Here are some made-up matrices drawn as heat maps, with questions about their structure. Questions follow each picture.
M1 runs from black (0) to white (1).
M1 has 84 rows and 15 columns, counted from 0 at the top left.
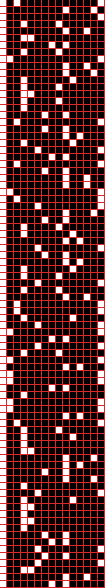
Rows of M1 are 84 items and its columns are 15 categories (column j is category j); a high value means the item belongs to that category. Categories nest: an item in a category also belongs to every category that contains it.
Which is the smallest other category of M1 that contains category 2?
14
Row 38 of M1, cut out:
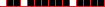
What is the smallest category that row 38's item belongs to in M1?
10
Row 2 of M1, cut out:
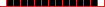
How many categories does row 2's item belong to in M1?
2
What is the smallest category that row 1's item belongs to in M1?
13
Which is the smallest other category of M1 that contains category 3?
0
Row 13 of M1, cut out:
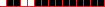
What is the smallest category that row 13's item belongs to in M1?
4
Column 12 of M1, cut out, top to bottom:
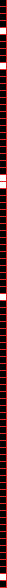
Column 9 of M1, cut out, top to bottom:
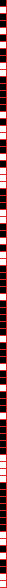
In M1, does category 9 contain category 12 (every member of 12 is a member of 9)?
yes
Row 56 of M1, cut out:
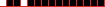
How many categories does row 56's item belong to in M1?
2
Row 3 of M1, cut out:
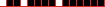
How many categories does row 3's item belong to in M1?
3
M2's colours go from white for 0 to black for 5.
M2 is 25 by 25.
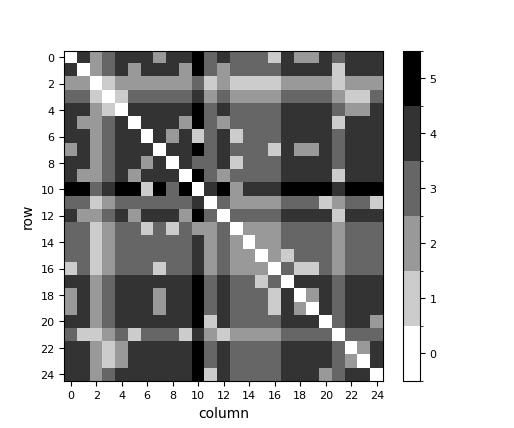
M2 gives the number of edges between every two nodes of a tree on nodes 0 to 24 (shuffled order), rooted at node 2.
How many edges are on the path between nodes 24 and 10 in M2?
5
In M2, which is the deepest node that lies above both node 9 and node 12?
21
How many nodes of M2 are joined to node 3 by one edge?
4
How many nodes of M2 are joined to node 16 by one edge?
5
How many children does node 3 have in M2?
3
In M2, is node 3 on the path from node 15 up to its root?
no
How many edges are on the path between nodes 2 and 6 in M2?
2
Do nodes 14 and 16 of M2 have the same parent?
yes
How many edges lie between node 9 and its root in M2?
2
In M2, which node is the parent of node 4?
3
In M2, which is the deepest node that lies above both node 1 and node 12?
21
